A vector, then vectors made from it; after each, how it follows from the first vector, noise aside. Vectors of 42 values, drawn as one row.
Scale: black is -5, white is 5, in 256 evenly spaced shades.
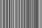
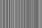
shrunk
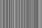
shrunk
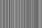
shrunk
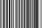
scaled up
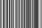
scaled up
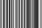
scaled up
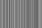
shrunk
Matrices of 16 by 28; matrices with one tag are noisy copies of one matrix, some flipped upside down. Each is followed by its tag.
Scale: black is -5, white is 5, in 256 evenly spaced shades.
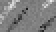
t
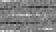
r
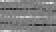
r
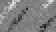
t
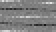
r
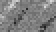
t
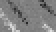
t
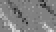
t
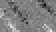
t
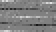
r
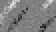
t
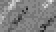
t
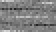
r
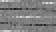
r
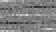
r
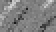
t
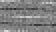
r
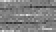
r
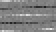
r
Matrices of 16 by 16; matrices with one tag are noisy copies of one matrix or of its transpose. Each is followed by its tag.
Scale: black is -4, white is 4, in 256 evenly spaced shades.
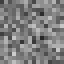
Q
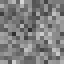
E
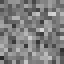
Q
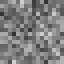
E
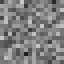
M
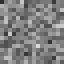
M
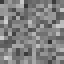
M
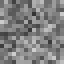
E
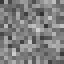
Q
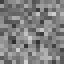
Q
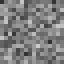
M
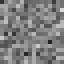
M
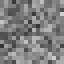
E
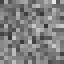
Q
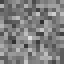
Q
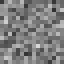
M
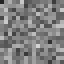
M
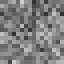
E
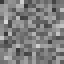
M
